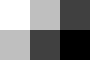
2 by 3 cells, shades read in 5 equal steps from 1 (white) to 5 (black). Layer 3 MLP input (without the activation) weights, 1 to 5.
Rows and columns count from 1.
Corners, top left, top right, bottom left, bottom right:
1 4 2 5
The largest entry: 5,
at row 2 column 3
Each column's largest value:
2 4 5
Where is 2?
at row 1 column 2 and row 2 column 1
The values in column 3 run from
4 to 5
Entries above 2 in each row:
1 2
